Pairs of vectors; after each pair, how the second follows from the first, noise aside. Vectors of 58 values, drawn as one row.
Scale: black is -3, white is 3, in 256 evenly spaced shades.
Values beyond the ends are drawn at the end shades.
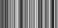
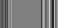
partly zeroed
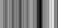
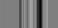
partly zeroed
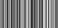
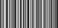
shuffled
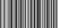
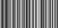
negated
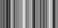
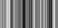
negated
